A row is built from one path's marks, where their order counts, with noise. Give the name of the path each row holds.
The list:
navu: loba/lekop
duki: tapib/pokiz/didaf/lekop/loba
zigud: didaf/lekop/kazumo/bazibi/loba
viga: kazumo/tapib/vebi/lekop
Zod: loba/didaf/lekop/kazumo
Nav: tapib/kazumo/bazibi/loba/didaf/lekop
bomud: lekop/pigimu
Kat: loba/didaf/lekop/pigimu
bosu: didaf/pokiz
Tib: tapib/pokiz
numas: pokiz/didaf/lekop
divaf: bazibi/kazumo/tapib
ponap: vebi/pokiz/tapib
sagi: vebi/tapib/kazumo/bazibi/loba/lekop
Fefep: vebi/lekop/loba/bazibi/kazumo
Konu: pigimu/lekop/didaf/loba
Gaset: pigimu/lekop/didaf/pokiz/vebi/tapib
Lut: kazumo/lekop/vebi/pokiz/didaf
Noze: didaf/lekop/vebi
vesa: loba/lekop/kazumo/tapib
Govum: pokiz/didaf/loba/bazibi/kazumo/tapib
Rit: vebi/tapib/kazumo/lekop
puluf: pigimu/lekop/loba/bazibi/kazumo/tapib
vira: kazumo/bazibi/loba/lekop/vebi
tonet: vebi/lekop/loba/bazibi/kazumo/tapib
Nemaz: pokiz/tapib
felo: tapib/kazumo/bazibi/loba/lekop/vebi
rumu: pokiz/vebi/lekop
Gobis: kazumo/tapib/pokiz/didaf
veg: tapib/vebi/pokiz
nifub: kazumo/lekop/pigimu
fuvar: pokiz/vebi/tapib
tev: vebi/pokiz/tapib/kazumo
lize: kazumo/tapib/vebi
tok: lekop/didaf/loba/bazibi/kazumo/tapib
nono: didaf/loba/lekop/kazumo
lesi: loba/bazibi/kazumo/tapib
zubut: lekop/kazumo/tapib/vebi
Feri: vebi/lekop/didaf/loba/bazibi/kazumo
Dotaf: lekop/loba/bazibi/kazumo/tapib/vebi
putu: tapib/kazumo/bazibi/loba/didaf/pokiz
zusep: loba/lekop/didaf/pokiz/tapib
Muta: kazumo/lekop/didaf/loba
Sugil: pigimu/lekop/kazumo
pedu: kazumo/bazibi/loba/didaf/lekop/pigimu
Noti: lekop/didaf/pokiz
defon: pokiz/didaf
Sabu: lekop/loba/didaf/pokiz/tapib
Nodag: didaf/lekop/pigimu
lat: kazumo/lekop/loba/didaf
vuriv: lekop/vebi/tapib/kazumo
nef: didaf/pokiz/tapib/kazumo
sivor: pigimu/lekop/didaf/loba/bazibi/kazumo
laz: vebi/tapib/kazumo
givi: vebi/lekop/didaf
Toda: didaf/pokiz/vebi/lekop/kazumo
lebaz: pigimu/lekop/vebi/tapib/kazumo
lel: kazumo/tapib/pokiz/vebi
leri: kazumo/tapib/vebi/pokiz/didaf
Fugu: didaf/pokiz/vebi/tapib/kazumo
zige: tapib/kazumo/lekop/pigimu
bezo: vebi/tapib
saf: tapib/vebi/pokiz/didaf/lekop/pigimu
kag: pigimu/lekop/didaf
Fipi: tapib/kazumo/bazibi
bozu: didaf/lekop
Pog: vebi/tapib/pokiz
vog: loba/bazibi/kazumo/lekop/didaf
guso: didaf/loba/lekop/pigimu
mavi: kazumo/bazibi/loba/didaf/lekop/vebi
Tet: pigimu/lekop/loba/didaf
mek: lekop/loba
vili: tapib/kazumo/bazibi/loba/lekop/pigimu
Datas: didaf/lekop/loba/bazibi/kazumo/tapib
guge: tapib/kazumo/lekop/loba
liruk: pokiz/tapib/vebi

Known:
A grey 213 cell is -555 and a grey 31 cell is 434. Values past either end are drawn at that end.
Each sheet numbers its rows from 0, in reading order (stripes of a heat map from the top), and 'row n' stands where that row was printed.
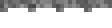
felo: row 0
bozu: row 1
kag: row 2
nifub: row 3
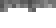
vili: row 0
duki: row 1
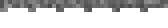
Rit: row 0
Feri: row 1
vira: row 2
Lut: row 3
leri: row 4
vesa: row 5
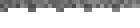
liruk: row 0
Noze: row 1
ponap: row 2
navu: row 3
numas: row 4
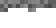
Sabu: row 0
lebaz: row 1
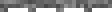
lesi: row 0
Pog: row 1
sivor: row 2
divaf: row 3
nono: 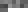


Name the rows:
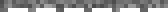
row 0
givi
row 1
Nav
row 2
Datas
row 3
Dotaf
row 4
zige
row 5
pedu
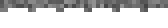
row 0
laz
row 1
puluf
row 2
Noti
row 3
vog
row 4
defon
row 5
bosu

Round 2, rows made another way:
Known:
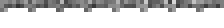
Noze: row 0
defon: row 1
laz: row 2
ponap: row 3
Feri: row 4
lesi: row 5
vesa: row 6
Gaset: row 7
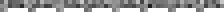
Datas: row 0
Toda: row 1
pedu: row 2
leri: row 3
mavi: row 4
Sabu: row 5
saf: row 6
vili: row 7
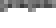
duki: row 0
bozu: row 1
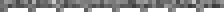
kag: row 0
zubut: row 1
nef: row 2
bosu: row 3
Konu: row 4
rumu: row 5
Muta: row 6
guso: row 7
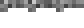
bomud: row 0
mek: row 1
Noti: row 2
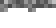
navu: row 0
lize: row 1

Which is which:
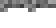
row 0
Fugu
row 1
Gobis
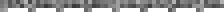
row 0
Nav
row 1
nono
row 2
Nodag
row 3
bezo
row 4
Kat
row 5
veg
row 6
tev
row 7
Zod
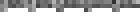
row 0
Govum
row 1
tok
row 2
Sugil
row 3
Pog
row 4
lat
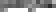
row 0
numas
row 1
zigud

